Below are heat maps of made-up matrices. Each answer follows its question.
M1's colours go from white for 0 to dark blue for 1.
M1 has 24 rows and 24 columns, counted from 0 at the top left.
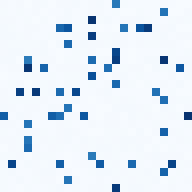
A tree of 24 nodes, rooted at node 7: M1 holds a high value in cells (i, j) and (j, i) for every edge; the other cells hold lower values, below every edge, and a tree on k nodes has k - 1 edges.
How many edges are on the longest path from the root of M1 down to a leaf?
3
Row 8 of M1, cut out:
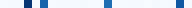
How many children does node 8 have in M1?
3
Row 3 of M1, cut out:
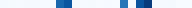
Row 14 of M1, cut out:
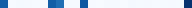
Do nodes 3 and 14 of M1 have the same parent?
yes
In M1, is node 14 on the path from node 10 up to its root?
yes
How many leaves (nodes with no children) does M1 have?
18
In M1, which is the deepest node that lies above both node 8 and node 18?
3
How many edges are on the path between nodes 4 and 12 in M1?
4
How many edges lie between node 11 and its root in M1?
1
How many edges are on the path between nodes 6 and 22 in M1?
5
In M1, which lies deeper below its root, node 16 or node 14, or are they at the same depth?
node 16
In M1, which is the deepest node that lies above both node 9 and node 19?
11
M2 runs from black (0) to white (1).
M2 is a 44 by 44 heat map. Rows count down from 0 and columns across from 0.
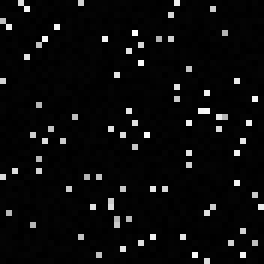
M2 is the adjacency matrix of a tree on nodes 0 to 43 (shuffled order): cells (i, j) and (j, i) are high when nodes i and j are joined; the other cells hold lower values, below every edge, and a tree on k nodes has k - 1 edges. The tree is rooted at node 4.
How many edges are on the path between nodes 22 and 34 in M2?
7
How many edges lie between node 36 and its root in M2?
6
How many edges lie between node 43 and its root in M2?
4
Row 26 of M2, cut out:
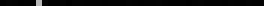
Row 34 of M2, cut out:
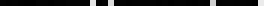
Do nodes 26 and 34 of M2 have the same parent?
no
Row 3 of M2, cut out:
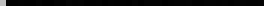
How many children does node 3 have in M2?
0
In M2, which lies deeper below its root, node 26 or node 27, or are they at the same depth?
node 26
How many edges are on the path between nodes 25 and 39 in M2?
1
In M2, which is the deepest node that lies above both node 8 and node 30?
21
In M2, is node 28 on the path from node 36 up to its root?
no
